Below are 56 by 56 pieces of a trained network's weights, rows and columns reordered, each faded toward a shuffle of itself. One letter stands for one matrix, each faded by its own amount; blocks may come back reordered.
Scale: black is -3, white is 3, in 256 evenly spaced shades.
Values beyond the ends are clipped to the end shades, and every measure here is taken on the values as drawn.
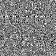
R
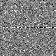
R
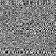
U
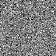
R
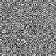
U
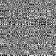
U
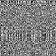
U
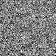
R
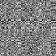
U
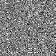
R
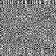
U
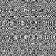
U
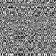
U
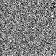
R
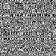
U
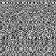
U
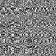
U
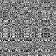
U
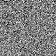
R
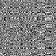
U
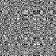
U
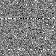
R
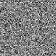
R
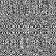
U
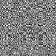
U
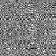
U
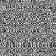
U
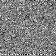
R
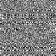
U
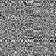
U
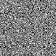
R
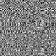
U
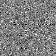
R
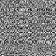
U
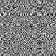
U
